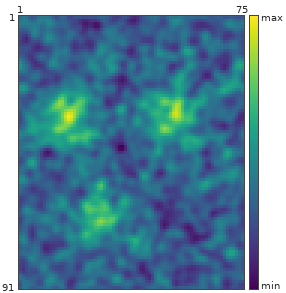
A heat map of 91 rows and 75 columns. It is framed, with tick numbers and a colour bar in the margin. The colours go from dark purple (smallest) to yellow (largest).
The halves do not mirror each other. There are three bumps. There is no overall slope. There are no lone odd cells. The ninth with the highest average is the middle left.
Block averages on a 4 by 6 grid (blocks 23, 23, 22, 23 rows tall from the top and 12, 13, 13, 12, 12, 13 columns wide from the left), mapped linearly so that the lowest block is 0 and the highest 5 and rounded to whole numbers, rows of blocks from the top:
1 1 1 1 1 1 / 3 5 1 3 4 1 / 1 2 3 1 1 1 / 1 2 2 1 0 1
